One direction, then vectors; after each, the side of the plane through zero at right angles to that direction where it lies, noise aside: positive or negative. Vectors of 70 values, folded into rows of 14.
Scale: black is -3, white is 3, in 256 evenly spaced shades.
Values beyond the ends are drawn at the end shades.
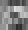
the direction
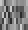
negative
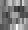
negative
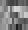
positive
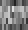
positive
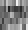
negative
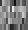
positive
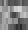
positive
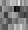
negative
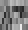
negative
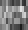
positive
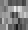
positive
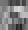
positive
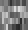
positive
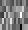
positive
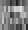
positive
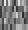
negative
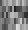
negative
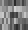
positive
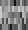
positive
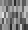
positive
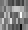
positive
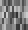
positive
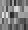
positive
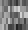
positive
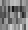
negative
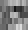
negative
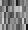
positive
